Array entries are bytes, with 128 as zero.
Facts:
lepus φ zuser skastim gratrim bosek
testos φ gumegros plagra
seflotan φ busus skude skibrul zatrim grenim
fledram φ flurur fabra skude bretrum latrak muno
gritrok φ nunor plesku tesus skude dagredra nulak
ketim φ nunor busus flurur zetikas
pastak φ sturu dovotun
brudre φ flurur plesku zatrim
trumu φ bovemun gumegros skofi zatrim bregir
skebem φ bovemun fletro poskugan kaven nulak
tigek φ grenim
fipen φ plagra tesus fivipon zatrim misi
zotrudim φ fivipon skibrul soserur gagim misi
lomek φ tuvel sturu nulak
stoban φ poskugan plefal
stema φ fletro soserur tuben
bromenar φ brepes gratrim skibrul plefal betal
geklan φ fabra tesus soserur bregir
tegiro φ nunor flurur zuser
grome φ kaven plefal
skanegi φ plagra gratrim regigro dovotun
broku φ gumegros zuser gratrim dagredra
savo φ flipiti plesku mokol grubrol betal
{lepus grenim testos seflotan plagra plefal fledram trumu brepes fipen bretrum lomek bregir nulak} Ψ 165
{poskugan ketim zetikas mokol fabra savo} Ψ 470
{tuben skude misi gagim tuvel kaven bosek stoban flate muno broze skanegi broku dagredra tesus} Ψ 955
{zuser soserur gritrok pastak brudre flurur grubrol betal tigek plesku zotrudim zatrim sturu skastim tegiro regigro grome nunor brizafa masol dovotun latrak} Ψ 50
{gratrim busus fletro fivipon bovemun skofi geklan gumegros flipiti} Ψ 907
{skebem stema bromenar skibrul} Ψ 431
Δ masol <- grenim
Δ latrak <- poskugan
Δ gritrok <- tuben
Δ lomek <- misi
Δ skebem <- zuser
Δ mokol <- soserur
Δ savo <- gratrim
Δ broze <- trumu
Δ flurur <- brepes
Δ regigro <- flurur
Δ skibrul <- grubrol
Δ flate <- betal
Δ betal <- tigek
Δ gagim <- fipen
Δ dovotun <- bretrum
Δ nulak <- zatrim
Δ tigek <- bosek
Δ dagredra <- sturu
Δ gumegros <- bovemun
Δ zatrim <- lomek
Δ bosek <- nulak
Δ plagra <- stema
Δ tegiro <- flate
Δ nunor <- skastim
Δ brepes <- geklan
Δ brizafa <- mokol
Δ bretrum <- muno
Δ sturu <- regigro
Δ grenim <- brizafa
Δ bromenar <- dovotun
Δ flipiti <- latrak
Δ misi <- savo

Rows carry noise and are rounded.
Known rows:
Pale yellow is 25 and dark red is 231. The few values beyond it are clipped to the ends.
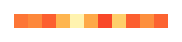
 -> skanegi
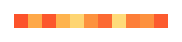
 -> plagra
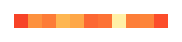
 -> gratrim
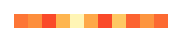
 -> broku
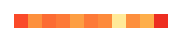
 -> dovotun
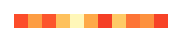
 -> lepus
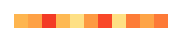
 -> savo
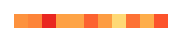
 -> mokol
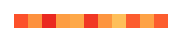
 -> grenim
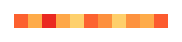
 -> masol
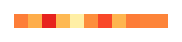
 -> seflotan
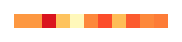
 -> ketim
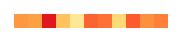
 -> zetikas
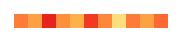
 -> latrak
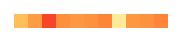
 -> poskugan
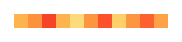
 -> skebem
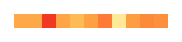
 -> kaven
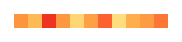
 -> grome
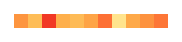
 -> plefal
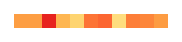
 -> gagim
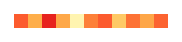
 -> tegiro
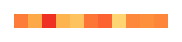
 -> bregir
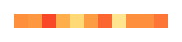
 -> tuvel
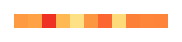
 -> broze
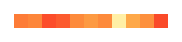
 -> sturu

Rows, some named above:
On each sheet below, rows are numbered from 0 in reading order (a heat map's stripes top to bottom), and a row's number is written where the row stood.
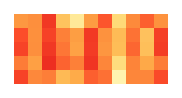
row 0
bromenar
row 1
brizafa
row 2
brizafa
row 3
soserur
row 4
gratrim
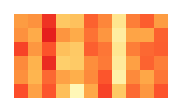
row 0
skibrul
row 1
grubrol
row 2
gumegros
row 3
flipiti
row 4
nulak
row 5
lepus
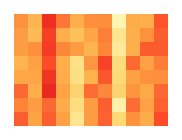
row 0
betal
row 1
plefal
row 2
brepes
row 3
savo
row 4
stoban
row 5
masol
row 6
bosek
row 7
pastak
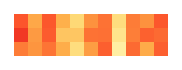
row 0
plagra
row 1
gumegros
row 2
bosek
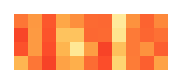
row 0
bovemun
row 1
gumegros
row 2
testos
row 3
stema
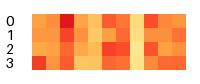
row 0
muno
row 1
flate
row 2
misi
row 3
gumegros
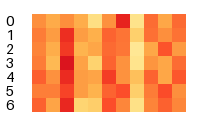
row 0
lomek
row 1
bretrum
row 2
fletro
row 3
plesku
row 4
grenim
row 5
geklan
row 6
busus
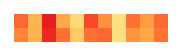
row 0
nunor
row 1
tigek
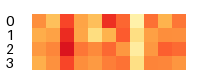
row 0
zatrim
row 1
stoban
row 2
flurur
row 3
tuben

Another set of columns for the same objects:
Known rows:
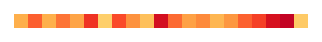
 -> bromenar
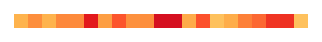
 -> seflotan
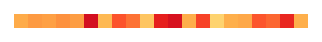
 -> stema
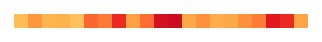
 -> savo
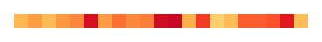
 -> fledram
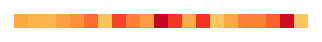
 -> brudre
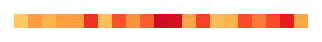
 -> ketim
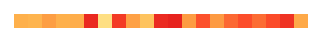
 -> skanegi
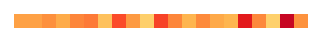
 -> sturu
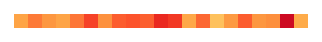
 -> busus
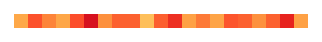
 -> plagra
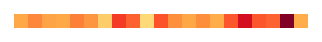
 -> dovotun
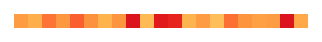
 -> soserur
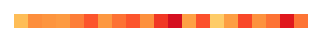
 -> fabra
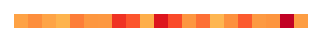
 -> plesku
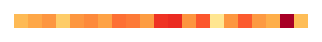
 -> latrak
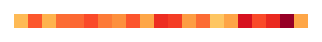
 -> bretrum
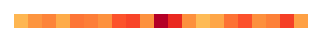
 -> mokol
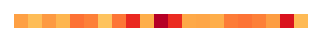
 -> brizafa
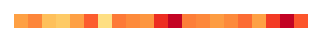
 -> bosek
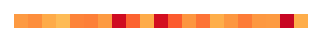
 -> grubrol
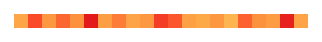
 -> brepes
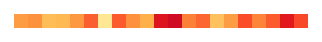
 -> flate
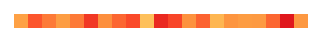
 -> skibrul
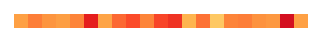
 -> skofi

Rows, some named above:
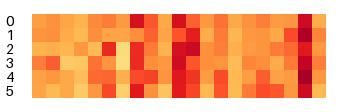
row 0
grubrol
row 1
zatrim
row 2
stoban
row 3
betal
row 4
nunor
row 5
pastak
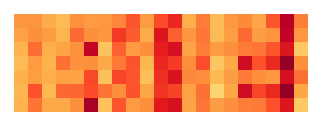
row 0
zatrim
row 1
plesku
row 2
lepus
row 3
muno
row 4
kaven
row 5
bretrum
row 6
lepus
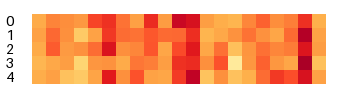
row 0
grenim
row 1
gratrim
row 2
bregir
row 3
latrak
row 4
lomek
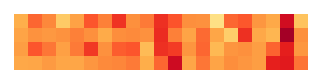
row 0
flipiti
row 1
flurur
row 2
skibrul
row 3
misi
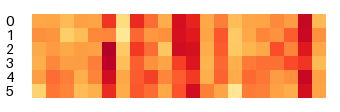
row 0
grome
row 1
tigek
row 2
skebem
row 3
testos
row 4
gumegros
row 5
poskugan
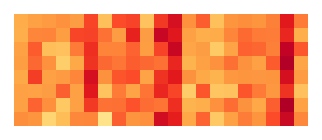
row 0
tuben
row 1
grenim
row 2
nulak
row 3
gratrim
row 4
plefal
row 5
geklan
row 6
gratrim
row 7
tigek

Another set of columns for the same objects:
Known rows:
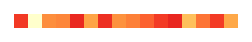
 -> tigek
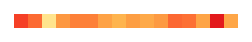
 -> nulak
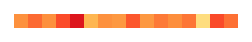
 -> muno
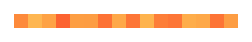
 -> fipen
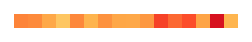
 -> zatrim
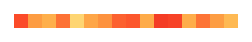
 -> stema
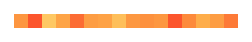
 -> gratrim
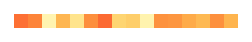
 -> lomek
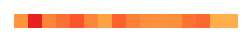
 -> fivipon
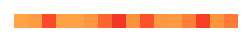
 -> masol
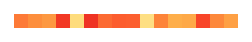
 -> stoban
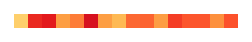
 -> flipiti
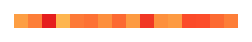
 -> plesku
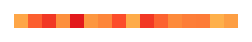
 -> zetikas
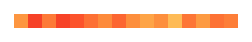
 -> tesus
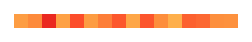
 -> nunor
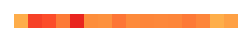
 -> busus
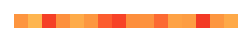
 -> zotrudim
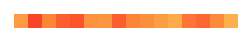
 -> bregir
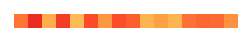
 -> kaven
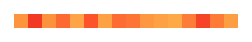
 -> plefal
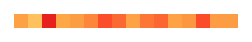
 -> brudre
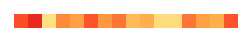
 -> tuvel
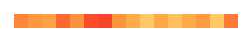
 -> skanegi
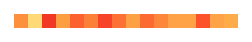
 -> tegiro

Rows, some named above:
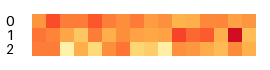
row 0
plagra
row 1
zatrim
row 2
lomek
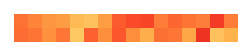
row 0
soserur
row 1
skebem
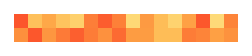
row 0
pastak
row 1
plagra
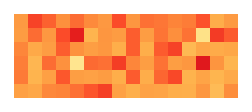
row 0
skibrul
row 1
muno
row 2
geklan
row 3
grome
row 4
geklan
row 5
lepus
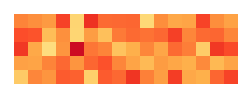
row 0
stoban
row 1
poskugan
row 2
bosek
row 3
testos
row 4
grenim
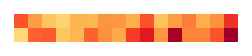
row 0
dovotun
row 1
mokol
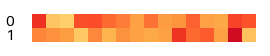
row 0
flate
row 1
zatrim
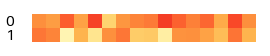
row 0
latrak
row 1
lomek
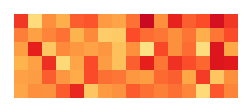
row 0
betal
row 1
brepes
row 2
misi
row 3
grubrol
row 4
bromenar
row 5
bretrum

